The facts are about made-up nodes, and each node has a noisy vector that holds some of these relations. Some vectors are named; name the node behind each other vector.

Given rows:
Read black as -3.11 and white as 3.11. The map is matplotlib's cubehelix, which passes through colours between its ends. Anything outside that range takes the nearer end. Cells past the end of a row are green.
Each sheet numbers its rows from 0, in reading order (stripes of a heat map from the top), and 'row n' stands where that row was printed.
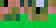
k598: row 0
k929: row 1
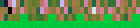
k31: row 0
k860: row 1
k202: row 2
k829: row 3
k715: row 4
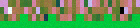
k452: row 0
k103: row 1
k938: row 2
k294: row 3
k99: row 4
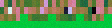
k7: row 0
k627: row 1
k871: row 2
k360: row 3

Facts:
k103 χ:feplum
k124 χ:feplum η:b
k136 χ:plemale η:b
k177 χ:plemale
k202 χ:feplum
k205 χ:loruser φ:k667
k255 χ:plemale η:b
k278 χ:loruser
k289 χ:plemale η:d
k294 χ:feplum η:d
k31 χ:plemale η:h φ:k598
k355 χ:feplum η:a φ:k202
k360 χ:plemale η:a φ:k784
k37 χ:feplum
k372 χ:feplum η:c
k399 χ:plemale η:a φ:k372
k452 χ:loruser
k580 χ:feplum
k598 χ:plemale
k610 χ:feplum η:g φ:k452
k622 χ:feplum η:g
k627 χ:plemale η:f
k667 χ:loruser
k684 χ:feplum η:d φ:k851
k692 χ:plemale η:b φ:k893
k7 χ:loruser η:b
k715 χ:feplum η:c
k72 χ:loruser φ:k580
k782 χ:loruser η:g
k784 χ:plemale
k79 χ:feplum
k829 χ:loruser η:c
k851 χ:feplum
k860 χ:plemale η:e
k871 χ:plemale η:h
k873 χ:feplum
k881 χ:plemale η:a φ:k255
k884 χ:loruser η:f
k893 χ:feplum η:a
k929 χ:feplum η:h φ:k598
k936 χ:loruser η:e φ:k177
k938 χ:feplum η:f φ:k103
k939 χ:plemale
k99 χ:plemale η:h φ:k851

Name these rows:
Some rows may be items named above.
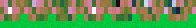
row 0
k884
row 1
k294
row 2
k136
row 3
k884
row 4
k598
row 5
k893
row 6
k355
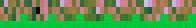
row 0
k372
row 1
k881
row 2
k294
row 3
k289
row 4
k294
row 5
k610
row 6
k622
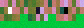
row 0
k782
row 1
k692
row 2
k684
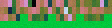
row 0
k851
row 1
k598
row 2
k205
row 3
k784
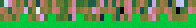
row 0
k893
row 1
k72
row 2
k255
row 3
k177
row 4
k881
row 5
k936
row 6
k929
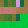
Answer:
k939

